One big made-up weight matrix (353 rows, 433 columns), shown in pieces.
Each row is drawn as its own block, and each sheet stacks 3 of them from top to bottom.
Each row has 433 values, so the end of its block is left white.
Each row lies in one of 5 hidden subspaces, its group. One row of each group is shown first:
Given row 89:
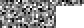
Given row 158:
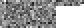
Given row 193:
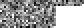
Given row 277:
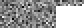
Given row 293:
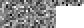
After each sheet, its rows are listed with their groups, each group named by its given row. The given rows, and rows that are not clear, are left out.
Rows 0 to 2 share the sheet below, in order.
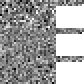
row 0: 277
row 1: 158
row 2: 277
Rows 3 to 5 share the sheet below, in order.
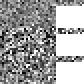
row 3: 277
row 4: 293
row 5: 158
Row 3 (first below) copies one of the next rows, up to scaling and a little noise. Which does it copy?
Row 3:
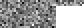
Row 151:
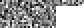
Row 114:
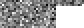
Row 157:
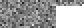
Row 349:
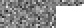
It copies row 157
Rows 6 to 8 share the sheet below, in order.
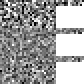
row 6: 193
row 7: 158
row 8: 158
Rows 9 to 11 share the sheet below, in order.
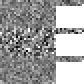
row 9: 89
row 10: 158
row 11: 89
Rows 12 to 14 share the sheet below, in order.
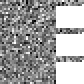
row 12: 89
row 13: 158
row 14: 193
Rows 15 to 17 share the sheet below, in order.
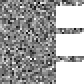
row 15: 293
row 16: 277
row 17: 277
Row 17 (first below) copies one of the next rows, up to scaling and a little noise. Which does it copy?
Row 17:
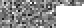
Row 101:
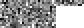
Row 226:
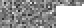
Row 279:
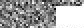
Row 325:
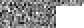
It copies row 226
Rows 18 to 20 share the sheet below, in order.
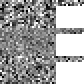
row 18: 293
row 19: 89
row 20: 277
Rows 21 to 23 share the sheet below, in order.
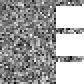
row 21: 158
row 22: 89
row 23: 193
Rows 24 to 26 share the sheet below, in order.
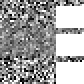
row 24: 293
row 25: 293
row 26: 89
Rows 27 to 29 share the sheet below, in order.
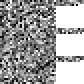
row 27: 158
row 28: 293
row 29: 193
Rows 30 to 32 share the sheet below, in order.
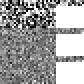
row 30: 158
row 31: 277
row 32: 89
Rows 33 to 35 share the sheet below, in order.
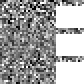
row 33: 293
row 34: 293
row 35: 293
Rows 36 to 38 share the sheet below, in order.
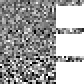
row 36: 158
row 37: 193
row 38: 193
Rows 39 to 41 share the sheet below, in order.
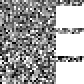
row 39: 158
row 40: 158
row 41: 89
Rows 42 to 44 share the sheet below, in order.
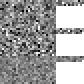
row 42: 293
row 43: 277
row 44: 277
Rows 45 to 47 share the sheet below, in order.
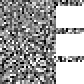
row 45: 193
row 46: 193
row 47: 293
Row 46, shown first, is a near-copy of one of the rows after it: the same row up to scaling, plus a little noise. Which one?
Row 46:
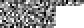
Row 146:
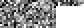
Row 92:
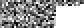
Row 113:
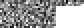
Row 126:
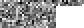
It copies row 113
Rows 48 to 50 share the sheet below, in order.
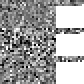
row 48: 277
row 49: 158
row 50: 293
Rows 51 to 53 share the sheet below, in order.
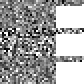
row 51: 89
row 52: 193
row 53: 89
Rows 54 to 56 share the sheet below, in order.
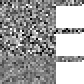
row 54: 89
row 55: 89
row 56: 293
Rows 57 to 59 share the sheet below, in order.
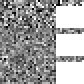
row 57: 277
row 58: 158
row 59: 277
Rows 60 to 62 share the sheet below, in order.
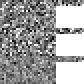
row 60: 293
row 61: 277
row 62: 158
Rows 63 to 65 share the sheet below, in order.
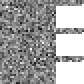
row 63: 277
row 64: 89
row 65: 293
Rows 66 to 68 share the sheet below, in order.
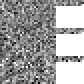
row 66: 193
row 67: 158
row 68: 293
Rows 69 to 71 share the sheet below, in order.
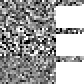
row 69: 158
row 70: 158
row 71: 277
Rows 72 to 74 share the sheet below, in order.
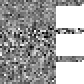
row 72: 293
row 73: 293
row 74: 158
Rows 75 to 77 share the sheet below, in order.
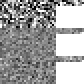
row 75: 293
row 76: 158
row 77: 89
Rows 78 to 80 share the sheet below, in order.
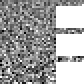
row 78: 193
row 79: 158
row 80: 193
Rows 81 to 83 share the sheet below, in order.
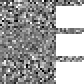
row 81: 277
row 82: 277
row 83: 158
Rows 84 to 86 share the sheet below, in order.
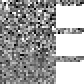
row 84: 277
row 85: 193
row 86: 158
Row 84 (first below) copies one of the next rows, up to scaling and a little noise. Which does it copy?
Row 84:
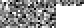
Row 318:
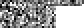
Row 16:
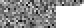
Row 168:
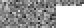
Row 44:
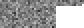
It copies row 168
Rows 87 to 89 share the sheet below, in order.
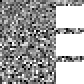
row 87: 89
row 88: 293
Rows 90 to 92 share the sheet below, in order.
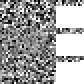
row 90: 293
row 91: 277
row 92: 193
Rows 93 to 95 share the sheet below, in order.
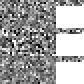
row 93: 293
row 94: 277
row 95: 293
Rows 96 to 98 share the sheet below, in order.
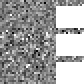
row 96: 293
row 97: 293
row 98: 158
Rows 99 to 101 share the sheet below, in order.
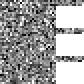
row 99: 277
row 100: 89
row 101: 277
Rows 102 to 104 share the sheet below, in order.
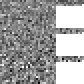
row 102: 89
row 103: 158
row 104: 293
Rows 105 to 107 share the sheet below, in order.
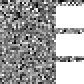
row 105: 89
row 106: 158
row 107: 277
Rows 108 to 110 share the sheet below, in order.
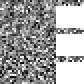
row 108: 293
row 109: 158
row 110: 293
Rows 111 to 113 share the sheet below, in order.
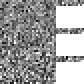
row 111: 293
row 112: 193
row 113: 193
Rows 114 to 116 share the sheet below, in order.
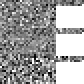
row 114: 277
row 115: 193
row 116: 193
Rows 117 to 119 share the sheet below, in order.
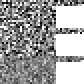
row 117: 158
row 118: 158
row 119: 193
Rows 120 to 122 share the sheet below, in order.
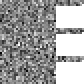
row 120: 89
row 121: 89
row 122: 89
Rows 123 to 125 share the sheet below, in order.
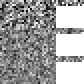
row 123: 293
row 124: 193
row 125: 293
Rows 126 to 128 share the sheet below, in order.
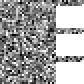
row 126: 193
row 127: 158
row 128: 293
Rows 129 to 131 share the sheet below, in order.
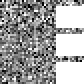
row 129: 89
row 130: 89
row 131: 193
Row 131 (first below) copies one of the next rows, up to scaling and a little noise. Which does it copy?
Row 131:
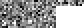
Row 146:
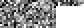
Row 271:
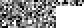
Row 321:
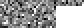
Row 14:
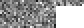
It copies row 271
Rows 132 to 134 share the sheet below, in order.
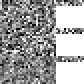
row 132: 89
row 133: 193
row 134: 293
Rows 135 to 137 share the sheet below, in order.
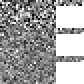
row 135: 158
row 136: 89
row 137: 193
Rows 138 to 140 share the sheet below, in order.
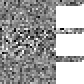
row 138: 277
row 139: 89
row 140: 158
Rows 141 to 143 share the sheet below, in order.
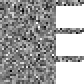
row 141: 293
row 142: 277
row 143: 293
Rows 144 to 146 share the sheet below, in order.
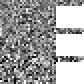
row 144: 158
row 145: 89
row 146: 193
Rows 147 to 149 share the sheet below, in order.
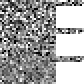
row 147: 89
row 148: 193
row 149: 277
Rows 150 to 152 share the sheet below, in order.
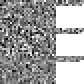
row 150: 193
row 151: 277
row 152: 158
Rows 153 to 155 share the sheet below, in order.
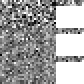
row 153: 277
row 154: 293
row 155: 293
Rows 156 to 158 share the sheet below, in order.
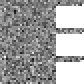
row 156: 158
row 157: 277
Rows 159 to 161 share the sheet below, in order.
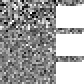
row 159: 193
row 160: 89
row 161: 193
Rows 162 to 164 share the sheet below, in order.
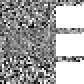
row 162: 277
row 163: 89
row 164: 158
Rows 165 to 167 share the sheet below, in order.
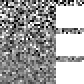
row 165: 277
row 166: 293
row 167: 158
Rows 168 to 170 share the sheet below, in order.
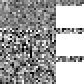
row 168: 277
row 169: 277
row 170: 89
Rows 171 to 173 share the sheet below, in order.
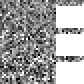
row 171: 158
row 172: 293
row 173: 193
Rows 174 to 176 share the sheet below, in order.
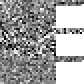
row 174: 89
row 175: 193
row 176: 158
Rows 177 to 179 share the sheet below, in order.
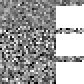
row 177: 277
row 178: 89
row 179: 193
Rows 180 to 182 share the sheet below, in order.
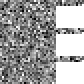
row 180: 293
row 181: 293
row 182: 277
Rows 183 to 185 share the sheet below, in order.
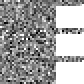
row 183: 193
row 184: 293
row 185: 193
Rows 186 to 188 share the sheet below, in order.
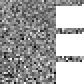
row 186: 89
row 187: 293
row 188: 193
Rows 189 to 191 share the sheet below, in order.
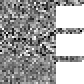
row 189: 293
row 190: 193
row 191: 193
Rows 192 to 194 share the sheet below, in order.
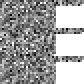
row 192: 293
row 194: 293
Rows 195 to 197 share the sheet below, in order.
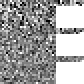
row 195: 277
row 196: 277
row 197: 193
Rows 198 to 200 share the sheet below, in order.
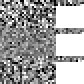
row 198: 193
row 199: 293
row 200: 158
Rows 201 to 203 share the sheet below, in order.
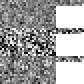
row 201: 277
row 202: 89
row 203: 293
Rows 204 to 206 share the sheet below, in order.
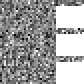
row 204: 158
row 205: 293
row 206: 158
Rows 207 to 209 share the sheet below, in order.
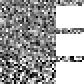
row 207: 158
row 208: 89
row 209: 277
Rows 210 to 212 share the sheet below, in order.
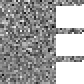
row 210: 89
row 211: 158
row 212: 277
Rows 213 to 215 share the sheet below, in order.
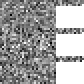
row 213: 293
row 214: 89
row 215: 89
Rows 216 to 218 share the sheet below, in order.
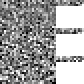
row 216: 277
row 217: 277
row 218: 89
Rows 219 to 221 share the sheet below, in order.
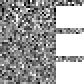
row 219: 158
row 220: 89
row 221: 293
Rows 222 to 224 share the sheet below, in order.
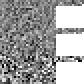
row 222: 158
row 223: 89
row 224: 158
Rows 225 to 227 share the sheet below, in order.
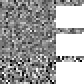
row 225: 89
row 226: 277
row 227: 277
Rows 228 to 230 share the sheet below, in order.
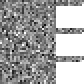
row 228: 193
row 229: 277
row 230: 158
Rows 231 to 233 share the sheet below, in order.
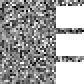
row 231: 293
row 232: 89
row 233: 293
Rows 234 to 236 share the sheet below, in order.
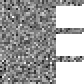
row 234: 158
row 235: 158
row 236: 89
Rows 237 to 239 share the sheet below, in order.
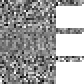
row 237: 193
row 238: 89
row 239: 89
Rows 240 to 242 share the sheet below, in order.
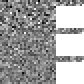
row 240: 277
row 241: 277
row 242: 277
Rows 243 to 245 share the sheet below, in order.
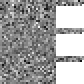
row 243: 293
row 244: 158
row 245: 158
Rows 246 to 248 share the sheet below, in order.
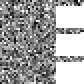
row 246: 293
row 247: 193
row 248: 89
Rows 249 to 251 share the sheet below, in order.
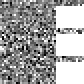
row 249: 158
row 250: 158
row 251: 293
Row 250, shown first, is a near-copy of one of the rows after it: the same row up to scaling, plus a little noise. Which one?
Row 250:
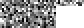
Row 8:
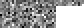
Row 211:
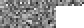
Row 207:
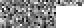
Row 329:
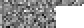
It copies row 207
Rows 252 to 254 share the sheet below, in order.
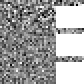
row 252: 158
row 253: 193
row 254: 89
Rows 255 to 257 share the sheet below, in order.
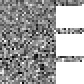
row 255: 193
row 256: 193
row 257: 89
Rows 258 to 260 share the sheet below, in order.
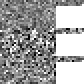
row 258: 293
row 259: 89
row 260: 158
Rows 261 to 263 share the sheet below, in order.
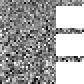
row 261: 89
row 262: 158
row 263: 293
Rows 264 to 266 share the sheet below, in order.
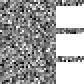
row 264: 293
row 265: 277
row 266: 293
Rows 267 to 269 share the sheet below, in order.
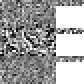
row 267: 193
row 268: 158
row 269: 89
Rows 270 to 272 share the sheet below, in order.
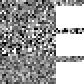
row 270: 193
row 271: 193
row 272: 89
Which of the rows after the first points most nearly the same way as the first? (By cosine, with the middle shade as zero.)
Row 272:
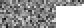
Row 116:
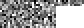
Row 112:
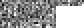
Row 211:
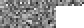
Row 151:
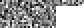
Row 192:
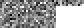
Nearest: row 192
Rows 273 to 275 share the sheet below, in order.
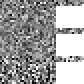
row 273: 293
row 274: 158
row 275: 277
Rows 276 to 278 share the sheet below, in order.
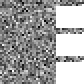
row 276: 277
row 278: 293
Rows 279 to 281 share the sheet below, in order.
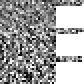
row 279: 277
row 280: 158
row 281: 277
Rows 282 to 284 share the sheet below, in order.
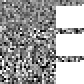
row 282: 158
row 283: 293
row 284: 193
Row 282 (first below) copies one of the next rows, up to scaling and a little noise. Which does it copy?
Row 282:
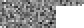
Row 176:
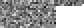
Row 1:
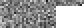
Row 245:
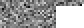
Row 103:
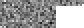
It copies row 103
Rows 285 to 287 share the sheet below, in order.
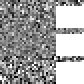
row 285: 293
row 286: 193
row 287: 89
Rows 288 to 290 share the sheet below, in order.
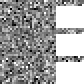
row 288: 277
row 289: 277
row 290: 293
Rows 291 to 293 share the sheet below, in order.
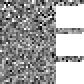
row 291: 158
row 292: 89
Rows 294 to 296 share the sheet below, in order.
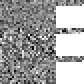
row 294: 89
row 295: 89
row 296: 193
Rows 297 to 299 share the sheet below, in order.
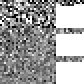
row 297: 277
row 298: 193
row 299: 193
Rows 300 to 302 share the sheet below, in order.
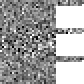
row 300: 193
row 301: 89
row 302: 158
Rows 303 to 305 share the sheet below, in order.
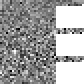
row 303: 89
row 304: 193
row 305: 293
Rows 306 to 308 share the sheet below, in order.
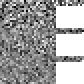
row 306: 293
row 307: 89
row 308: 277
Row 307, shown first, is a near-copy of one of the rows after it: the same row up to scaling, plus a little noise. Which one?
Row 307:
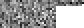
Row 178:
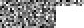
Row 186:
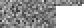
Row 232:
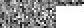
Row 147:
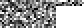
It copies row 232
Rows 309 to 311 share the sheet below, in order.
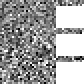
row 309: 293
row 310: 193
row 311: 89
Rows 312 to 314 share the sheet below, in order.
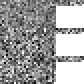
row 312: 277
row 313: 89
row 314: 193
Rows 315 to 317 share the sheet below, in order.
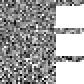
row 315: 193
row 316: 158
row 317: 89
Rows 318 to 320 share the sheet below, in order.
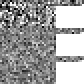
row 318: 277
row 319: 158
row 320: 158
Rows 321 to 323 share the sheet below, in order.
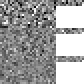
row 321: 193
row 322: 89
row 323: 293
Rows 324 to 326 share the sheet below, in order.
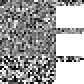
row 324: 89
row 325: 277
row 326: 193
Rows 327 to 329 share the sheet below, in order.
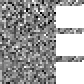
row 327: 158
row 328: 158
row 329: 158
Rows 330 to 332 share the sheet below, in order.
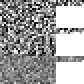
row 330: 193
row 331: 89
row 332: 193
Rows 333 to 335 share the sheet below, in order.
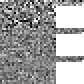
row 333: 277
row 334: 158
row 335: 89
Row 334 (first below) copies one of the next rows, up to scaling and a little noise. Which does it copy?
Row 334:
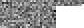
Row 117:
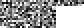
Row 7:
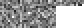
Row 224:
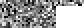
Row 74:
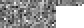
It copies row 117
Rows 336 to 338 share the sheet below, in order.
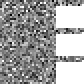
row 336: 293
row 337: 293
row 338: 277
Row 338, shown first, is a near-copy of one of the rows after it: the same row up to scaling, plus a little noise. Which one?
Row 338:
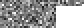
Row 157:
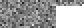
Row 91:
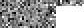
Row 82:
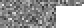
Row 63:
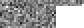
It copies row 82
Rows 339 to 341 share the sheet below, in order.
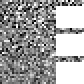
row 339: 89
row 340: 89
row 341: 293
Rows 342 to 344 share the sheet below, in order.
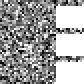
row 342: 193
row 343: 277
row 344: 89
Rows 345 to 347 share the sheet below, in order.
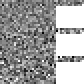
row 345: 277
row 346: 89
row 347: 89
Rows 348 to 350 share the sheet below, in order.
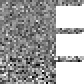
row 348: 293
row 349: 277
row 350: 89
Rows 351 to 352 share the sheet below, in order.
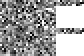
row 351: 277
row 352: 277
